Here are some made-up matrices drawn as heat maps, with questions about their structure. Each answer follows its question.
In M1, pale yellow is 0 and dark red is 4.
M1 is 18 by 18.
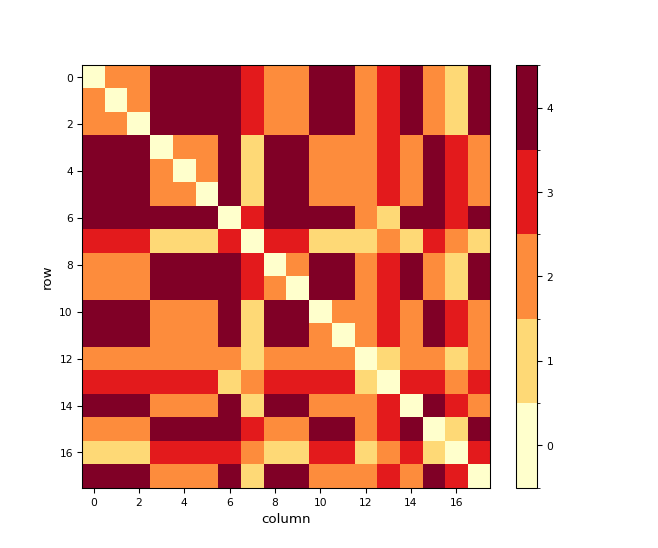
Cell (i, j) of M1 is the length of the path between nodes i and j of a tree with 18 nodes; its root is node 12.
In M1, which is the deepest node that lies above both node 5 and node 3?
7
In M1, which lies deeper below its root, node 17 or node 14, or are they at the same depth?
the same depth
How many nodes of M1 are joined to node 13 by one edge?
2
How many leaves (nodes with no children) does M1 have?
14
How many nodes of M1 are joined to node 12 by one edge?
3
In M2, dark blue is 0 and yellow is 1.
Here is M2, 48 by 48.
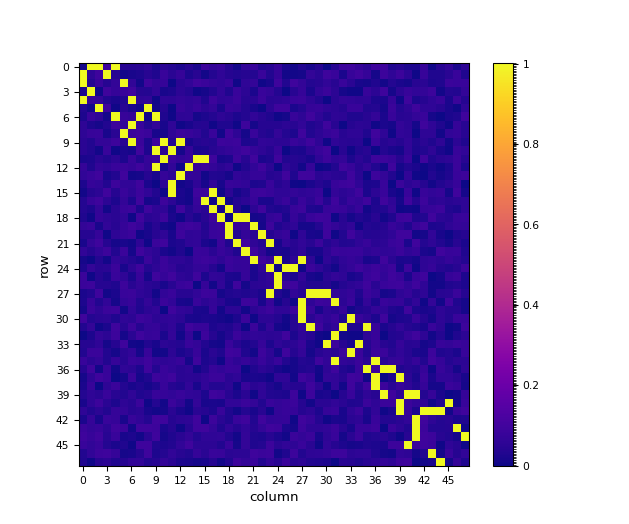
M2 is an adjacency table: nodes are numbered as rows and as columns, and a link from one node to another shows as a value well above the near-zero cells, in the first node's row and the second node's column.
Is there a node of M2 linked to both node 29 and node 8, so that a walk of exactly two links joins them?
no
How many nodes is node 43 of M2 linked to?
2
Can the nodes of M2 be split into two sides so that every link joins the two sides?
yes
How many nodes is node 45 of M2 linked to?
1
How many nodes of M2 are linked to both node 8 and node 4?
0
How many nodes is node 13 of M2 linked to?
1
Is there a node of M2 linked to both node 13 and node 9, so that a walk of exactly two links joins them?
yes
